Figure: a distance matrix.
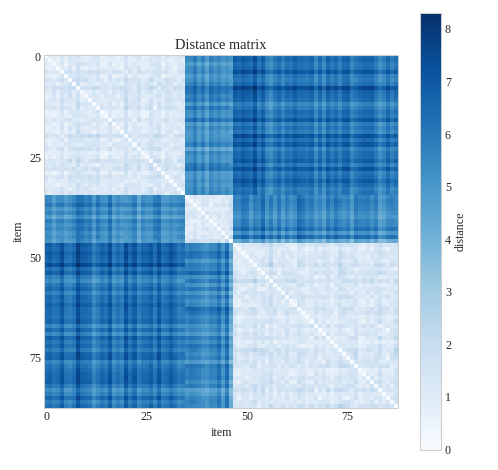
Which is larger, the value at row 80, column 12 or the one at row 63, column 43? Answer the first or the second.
the second
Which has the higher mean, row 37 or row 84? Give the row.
37
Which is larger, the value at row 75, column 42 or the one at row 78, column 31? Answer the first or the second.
the second
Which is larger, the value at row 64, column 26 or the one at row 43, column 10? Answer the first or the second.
the first
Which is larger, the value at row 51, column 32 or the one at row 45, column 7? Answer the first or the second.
the first
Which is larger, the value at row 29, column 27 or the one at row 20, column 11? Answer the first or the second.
the second
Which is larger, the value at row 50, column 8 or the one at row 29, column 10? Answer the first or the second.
the first
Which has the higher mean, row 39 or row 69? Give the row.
39
